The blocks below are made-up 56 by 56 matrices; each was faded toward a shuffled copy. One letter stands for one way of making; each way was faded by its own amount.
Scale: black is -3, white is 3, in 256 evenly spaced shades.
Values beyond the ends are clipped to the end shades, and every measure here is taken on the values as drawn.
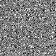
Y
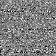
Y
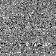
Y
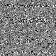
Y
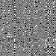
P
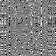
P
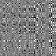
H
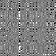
H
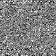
Y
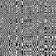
H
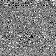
Y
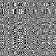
H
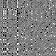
P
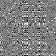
P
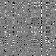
P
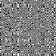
P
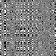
H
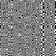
H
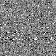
Y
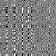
H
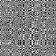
H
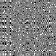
P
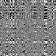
H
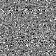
Y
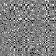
P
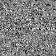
Y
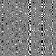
H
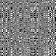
H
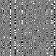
H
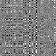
H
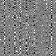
H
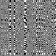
H
